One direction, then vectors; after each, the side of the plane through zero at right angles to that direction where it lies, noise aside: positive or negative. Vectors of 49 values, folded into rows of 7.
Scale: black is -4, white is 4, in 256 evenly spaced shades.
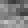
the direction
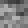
positive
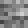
negative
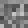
negative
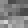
positive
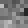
positive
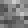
negative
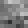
negative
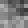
positive
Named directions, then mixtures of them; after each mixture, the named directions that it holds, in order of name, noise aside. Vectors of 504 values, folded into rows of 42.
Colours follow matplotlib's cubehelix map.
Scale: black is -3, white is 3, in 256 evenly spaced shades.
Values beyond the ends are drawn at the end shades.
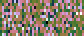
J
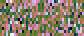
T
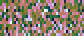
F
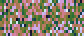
F, T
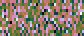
F, J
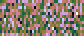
J, T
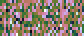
F, J, T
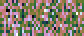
F, J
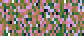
F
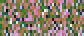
F, T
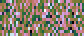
F, J, T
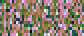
F, J, T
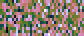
F, J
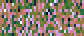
F, J, T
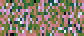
T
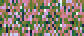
F, J, T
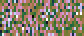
J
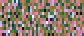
J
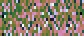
F, J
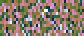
F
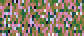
J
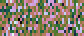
T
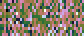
F, J, T
